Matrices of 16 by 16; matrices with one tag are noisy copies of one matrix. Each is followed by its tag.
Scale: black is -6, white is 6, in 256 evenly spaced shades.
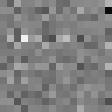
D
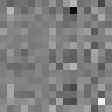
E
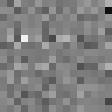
D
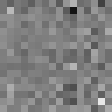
E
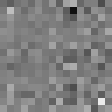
E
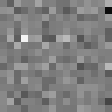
D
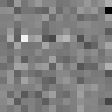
D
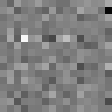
D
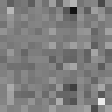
E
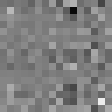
E
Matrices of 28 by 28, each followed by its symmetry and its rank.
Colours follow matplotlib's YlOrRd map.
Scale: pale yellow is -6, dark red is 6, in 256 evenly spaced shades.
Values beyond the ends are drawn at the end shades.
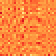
neither, rank three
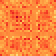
symmetric, rank three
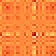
symmetric, rank two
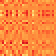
neither, rank two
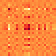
symmetric, rank two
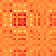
symmetric, rank two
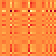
neither, rank one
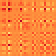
symmetric, rank two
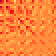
symmetric, rank three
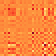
symmetric, rank two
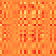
neither, rank two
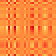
neither, rank one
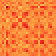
symmetric, rank three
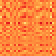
neither, rank two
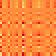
neither, rank one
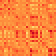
symmetric, rank three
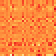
neither, rank three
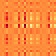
neither, rank one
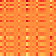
neither, rank one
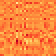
neither, rank three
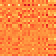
neither, rank three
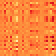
neither, rank two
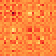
symmetric, rank three
